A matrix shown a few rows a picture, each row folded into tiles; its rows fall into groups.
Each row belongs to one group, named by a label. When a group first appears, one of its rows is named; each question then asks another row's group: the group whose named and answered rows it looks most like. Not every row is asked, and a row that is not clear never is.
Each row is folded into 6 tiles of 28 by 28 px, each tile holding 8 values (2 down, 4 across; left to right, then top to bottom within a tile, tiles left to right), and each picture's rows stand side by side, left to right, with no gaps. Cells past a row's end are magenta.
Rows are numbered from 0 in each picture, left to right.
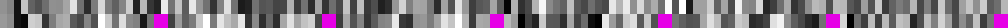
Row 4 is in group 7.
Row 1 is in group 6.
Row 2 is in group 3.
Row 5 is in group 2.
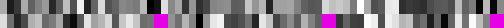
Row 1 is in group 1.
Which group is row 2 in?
6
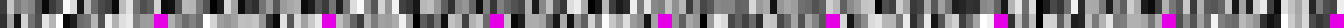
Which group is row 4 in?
1
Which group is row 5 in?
6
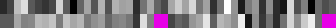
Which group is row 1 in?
6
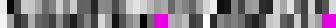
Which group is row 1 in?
7
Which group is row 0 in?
2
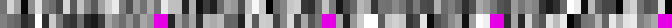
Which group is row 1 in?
1
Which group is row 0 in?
7
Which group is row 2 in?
6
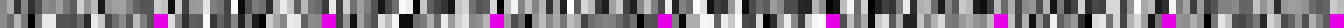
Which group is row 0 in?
1
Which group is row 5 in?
3
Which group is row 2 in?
3
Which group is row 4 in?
6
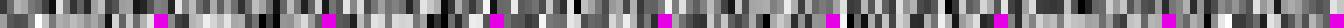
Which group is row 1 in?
6
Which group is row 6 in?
6
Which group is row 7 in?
1
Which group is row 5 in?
2
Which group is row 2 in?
6
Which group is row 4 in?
7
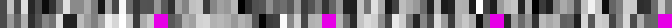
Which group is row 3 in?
1
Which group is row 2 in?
2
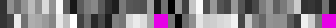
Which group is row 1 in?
6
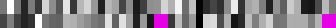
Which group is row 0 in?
7
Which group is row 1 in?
3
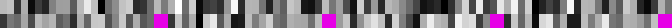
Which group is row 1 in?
3
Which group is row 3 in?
3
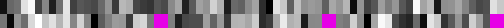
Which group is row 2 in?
1
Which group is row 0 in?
6
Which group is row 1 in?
7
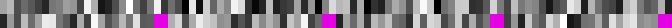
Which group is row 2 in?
1
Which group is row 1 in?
2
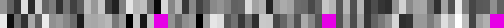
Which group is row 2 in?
3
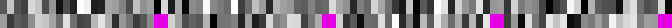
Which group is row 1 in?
7
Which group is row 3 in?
3
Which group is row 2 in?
2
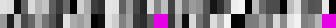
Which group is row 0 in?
7
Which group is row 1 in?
3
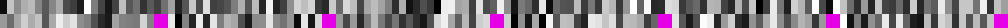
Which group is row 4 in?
2
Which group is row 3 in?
2
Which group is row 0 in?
6
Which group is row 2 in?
7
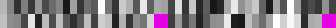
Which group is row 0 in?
2
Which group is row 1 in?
3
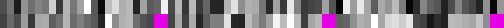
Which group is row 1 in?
3
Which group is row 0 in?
7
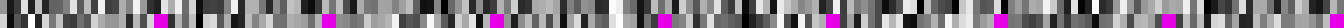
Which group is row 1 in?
3
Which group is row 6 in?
7
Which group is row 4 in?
7
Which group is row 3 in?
7
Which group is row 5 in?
3
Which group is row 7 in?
3
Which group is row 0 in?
2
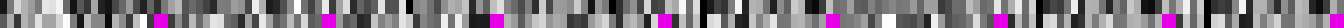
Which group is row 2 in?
7
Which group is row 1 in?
1
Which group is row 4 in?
3
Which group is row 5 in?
1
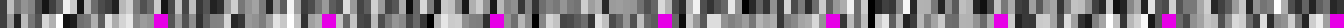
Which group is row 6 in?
2
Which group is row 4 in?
6
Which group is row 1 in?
3
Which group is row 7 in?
6
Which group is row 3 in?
1
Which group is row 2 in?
7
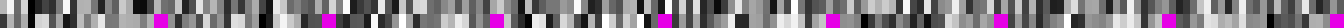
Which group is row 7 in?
6
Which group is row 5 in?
7
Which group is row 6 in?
3
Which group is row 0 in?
3
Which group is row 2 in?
7
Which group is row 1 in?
7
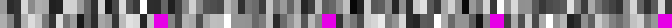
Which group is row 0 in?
2
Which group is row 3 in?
3
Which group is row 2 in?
7
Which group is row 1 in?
6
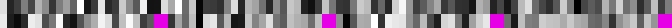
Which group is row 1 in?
3
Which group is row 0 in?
2
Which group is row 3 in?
6
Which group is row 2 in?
6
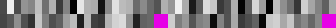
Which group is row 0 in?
7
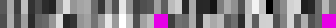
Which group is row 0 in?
3
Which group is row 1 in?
1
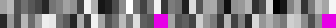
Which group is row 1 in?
2
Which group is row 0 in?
1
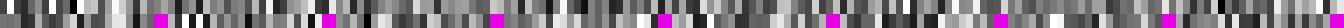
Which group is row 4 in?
7
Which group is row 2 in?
1
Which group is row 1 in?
2
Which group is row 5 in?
7
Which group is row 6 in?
1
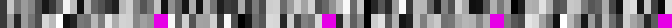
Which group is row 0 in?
3
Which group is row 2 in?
3
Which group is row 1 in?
2
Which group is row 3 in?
2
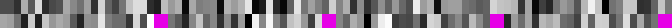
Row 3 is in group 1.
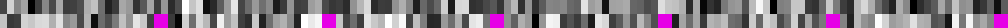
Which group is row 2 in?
6
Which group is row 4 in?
1
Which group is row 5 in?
6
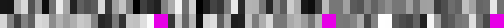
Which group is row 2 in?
1
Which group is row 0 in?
6
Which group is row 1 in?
3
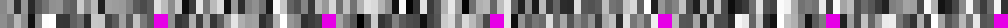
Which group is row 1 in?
7
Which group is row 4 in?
7
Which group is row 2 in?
7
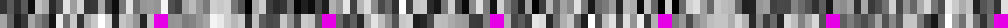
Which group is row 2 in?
7
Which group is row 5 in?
7
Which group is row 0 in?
2
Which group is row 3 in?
2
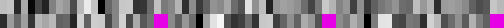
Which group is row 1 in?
1
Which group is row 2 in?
1
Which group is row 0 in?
1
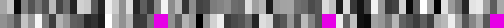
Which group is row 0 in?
7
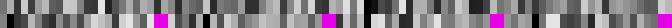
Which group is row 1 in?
2
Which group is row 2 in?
3
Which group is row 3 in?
1
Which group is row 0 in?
2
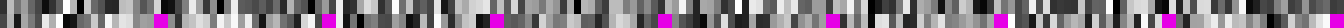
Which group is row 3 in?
7
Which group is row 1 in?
6
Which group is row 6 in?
2
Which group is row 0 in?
3
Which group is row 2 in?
2
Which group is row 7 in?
6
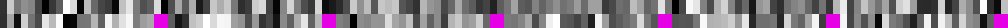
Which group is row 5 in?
2
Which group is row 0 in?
3
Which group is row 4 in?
6
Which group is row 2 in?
6
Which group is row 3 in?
1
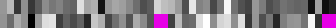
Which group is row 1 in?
6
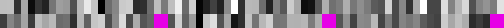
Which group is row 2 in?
7
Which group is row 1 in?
3
